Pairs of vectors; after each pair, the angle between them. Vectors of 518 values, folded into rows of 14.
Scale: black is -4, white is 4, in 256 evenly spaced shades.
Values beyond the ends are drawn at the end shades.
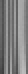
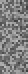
orthogonal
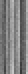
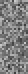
orthogonal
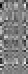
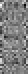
nearly opposite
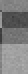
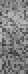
partly opposed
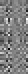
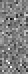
partly opposed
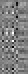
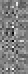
nearly opposite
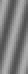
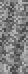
partly aligned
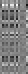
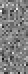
partly aligned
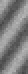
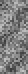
partly opposed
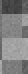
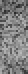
partly aligned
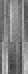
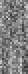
partly opposed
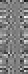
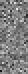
partly opposed
